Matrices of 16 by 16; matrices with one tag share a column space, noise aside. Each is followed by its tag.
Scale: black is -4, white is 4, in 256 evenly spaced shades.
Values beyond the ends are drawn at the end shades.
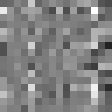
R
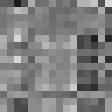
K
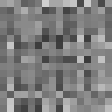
K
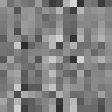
K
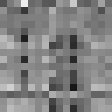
K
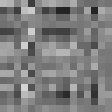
R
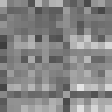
K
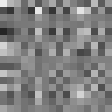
R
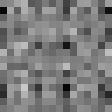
R
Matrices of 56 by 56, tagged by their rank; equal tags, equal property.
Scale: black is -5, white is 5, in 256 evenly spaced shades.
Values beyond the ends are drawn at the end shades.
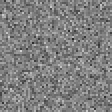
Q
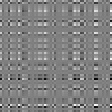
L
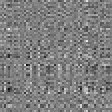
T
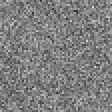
Q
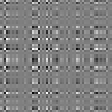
L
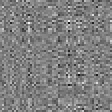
T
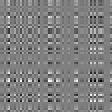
L
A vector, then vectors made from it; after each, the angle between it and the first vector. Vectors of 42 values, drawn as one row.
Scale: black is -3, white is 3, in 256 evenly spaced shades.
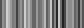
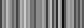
nearly parallel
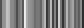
nearly parallel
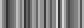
nearly opposite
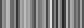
nearly parallel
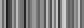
nearly opposite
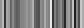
partly aligned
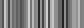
orthogonal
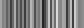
partly opposed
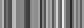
partly opposed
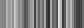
partly aligned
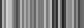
nearly parallel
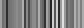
nearly opposite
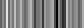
partly aligned
